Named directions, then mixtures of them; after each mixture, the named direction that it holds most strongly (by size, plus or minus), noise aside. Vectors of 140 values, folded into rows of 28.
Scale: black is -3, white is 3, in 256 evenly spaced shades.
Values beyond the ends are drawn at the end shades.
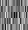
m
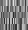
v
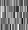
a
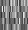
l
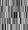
m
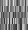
v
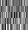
m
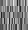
v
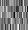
a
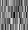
m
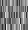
m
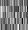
a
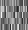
a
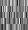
l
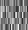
a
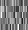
a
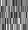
m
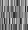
v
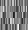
a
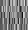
l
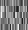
a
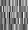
l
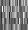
l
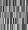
v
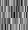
m
